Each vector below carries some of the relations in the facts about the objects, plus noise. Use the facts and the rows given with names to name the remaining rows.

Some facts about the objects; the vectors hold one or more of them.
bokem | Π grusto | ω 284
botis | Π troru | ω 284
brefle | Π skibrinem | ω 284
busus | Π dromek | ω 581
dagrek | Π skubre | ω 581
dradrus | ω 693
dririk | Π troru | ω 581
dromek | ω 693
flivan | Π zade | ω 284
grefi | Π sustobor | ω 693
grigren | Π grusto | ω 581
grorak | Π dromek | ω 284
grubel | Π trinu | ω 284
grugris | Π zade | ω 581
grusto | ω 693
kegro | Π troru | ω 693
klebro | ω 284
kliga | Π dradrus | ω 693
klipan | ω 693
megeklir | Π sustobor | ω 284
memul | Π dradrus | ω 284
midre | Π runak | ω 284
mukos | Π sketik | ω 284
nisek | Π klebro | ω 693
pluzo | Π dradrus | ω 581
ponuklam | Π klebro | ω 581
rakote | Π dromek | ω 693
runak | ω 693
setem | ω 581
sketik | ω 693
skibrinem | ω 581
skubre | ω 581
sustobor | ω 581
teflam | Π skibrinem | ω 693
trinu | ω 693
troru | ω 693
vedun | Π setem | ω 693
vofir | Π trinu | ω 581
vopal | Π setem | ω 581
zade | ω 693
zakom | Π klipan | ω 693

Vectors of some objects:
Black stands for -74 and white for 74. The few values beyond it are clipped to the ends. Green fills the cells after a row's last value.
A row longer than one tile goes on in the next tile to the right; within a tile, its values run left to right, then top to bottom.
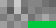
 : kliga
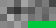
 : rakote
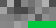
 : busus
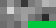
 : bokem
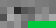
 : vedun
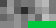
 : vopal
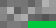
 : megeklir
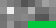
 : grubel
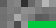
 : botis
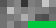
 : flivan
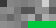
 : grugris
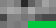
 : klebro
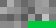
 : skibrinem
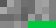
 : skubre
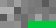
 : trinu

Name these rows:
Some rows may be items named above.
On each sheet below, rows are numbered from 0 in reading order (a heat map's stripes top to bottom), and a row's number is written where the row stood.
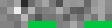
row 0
memul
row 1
sustobor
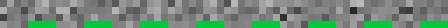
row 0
ponuklam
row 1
trinu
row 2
sustobor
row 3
dagrek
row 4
grigren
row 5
nisek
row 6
grefi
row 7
kegro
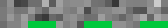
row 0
grorak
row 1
teflam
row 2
grugris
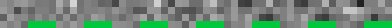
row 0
zakom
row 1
dradrus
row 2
grugris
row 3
dririk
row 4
grorak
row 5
grorak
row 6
brefle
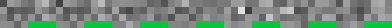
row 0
dririk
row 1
dririk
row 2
dromek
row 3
troru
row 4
pluzo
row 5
vofir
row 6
setem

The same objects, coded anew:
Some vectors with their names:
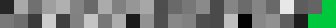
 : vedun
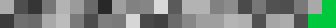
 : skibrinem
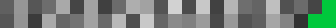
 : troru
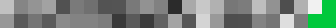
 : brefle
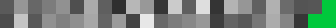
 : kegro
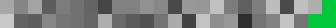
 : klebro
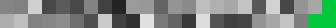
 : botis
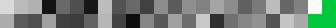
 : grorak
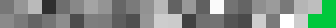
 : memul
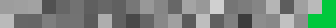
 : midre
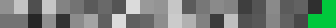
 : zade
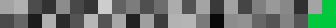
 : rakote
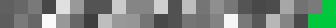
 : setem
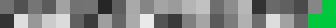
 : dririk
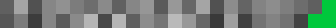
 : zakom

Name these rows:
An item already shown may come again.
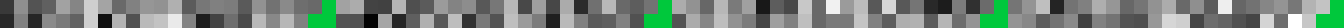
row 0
kliga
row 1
dromek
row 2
grugris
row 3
memul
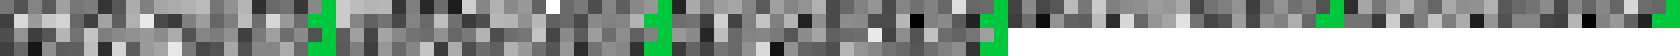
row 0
dririk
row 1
flivan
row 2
vedun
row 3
dradrus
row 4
vedun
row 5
dradrus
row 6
nisek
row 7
teflam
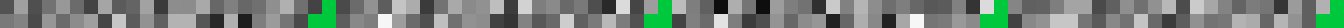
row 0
grefi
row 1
vopal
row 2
busus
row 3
ponuklam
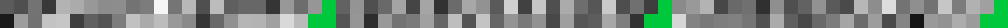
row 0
pluzo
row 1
troru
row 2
megeklir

